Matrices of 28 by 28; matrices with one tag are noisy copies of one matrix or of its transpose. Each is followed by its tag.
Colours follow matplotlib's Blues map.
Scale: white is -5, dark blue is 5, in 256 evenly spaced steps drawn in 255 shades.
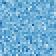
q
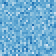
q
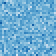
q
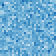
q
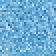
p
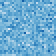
q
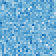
q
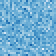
p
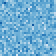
q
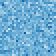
q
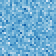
p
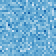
p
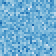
q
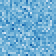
p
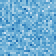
p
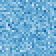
p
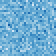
p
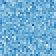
q
